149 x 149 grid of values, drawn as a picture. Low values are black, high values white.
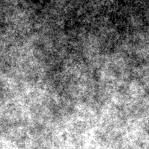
No row or column stands out. No regular stripes run through it. Overall the values sit about 50% of the way up the scale. The texture is blotchy. There is an overall slope up to the bottom.
